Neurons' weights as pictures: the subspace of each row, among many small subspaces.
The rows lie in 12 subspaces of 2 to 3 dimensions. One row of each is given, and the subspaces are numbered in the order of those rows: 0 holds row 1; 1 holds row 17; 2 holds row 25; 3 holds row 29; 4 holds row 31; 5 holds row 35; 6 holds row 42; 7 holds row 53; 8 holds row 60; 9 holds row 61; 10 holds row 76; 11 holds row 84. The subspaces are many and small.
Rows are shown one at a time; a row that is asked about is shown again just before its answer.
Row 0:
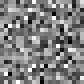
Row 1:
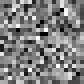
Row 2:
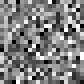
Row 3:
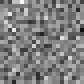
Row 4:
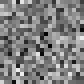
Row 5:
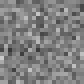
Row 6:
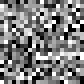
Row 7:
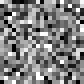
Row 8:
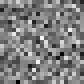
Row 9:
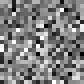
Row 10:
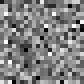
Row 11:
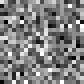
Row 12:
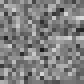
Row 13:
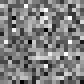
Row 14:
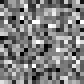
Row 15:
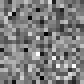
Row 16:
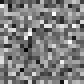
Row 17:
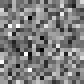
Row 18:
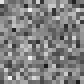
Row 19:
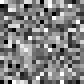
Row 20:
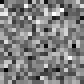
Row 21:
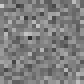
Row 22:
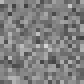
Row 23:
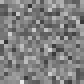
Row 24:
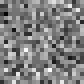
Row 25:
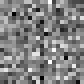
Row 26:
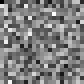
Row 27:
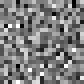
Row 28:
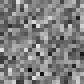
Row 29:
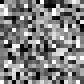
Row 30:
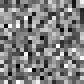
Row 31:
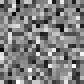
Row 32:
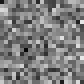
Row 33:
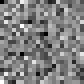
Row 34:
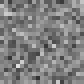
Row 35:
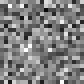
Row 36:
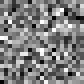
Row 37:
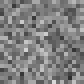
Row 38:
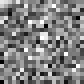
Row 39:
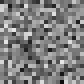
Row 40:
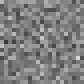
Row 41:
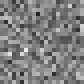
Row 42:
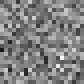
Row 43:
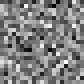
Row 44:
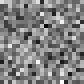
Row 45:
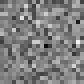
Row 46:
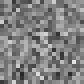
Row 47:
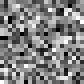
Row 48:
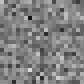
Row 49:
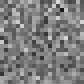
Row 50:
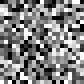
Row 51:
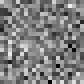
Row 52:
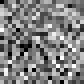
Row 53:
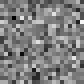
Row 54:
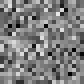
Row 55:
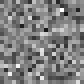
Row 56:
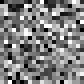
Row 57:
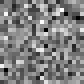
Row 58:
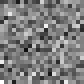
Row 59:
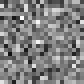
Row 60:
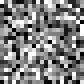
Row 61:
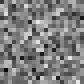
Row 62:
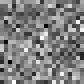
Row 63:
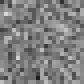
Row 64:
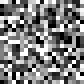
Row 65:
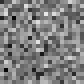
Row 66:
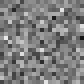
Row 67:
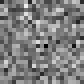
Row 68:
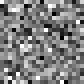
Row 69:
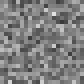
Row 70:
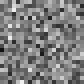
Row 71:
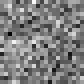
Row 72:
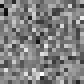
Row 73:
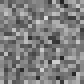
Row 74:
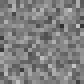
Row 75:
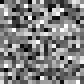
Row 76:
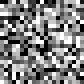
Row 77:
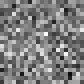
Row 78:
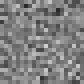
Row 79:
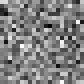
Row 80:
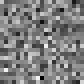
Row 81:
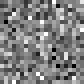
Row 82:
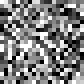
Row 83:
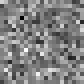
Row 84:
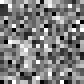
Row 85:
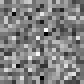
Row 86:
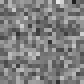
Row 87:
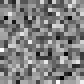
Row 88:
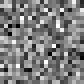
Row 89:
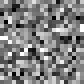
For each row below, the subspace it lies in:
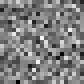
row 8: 1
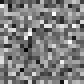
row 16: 5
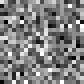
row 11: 10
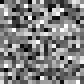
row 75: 3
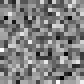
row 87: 4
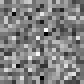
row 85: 2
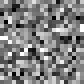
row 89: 9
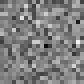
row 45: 7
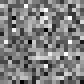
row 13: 4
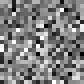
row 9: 11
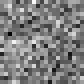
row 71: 1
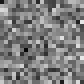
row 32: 3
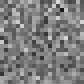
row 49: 2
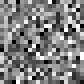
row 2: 4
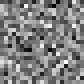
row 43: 1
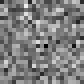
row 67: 7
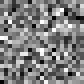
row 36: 10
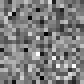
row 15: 2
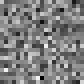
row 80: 2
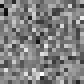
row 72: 9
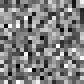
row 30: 1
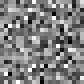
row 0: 1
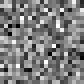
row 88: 1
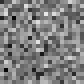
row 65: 9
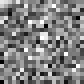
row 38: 4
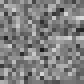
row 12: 9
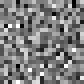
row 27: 1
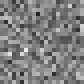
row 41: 9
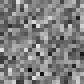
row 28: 4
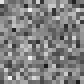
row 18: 3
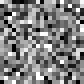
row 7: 8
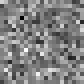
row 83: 10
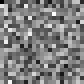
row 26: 5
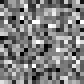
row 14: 7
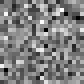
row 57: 10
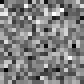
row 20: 10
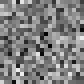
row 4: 3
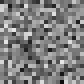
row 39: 5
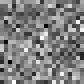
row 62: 11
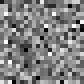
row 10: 11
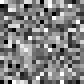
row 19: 11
